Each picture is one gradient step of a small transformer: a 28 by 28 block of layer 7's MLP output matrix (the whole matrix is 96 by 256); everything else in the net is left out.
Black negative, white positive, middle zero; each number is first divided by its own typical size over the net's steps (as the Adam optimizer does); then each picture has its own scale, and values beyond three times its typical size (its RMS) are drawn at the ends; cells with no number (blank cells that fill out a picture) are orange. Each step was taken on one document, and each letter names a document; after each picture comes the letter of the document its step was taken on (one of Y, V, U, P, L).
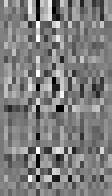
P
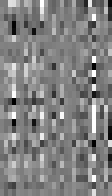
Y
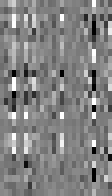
Y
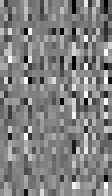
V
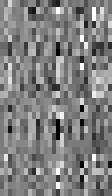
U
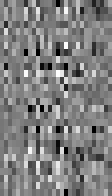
U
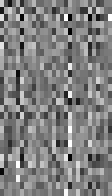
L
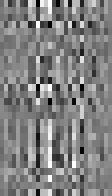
P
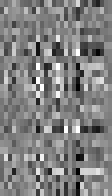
U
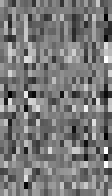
V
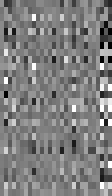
V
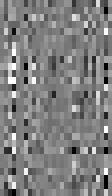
V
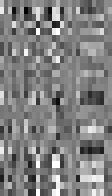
U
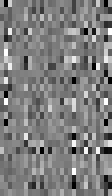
V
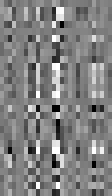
U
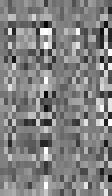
V
